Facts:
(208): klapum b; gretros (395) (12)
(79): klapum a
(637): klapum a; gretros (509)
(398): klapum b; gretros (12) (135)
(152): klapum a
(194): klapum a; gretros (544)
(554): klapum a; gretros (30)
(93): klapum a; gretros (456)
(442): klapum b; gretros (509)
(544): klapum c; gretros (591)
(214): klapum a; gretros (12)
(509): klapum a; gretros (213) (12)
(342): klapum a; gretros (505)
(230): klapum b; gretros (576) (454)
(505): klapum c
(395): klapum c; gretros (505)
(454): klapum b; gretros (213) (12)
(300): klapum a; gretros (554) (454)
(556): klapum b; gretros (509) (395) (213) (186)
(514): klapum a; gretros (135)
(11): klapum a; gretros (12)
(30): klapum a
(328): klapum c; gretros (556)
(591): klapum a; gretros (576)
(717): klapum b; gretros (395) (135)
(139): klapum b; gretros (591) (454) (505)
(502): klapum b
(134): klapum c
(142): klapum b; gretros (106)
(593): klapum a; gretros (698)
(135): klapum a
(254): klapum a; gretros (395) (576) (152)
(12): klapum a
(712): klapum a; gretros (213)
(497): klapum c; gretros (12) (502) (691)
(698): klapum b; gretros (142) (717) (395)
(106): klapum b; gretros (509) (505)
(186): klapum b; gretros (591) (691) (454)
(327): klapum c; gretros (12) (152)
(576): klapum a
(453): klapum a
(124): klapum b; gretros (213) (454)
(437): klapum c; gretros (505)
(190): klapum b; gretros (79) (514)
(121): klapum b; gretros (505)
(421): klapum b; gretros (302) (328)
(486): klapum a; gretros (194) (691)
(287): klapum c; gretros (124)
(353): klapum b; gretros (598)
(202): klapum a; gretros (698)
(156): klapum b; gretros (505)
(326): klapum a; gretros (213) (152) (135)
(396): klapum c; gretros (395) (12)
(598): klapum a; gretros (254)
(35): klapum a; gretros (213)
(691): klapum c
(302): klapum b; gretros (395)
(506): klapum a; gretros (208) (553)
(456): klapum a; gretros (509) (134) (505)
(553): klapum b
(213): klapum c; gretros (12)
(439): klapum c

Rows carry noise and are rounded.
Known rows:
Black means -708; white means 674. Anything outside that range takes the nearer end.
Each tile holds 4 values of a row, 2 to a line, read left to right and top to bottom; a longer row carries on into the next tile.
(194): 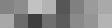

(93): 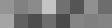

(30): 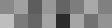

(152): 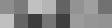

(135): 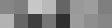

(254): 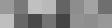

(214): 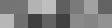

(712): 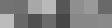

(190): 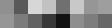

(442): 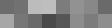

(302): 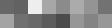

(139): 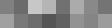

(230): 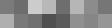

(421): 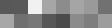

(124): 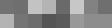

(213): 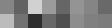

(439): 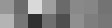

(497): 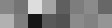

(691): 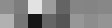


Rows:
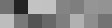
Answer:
(553)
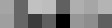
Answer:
(79)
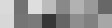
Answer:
(353)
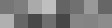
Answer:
(637)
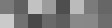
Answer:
(287)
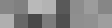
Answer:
(591)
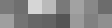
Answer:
(106)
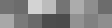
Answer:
(398)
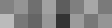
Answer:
(554)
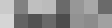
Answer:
(598)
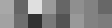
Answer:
(505)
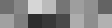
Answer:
(502)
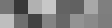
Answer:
(506)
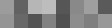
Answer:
(342)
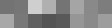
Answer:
(186)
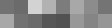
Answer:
(556)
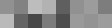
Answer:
(576)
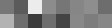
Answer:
(328)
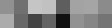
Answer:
(514)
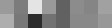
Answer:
(544)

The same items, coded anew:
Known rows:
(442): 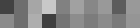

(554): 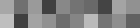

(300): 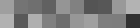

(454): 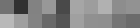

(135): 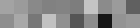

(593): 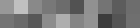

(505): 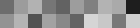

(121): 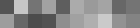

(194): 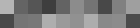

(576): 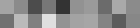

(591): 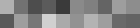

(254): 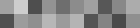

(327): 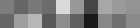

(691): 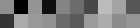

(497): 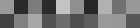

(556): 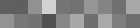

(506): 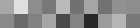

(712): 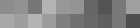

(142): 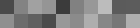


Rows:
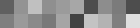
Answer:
(134)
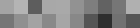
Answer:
(326)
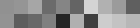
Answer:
(553)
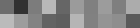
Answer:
(124)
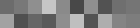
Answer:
(421)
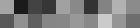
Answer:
(544)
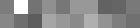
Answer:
(342)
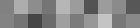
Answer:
(437)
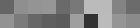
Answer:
(208)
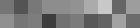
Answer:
(398)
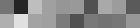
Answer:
(213)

